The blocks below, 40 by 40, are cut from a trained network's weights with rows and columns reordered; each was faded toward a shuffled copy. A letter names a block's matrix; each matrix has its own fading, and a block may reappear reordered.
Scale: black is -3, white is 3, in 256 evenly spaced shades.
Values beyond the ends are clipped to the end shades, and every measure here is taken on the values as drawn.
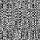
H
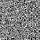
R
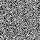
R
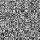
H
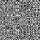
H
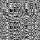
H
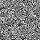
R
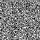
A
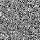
A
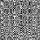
H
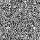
R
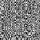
H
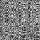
H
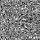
A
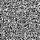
R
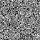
R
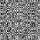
H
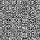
H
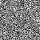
A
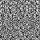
H
